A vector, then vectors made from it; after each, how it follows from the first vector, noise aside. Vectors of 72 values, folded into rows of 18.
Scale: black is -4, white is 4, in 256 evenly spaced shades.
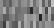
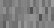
shrunk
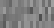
shrunk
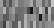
copied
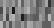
reversed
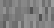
shrunk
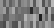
copied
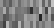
copied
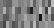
copied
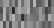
reversed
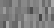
shrunk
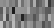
reversed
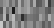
reversed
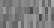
shrunk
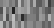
reversed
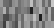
copied
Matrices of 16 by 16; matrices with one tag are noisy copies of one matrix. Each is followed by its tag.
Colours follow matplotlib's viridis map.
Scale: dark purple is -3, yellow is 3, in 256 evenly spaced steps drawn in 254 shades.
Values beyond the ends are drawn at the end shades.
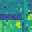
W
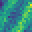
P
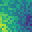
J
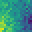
J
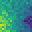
J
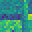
W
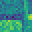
W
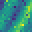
P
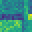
W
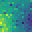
J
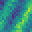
P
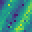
P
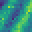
P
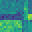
W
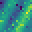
P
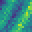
P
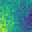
J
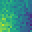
J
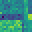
W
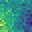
J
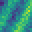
P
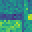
W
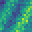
P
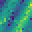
P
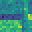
W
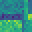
W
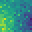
J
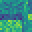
W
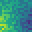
J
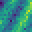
P
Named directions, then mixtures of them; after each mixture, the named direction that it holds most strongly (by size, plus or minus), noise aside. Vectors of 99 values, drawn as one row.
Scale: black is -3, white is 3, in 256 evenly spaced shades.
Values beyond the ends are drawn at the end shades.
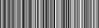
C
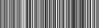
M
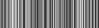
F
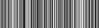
F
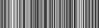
F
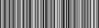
C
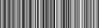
C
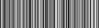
C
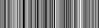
F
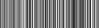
M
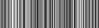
F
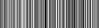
M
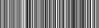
M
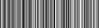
C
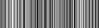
F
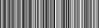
C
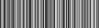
C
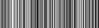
F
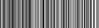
C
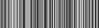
F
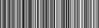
C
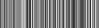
M
